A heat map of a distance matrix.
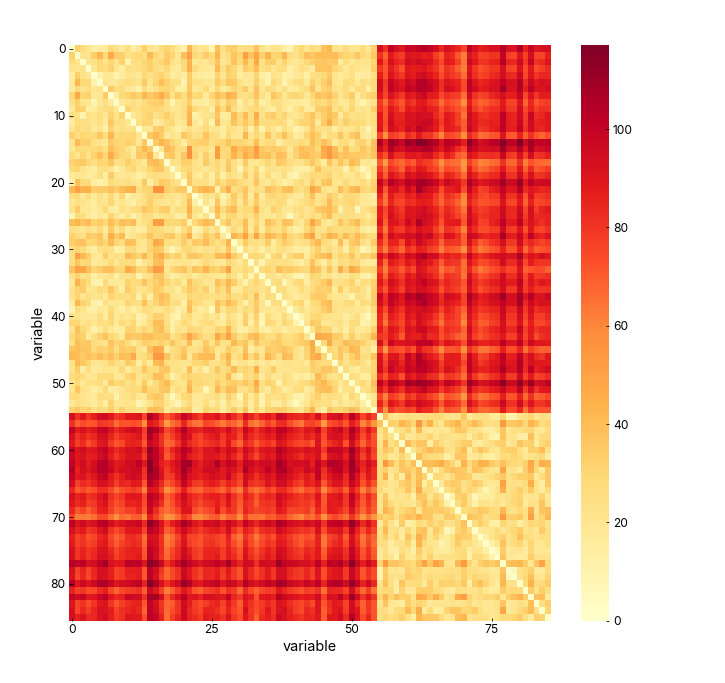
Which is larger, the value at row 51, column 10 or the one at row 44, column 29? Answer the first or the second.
the second
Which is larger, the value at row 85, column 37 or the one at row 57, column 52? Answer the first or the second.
the first
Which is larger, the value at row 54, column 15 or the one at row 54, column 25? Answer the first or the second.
the first
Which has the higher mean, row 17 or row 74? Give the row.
74
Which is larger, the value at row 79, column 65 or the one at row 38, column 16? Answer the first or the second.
the second
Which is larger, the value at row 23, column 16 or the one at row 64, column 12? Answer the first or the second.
the second
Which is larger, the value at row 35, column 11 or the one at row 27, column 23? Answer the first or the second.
the first
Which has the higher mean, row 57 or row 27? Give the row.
57
